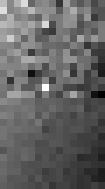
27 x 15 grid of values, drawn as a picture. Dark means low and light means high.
Mirror symmetry: none. Stripes: none. Seam: horizontal, 50% of the way down, the bottom part calmer. Slope: up to the top left.
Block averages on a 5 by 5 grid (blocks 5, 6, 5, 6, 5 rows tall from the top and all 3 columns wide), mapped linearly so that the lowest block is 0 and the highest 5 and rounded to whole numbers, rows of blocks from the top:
5 4 3 3 2 | 4 3 3 3 2 | 3 3 3 2 1 | 3 2 2 1 1 | 2 2 1 1 0
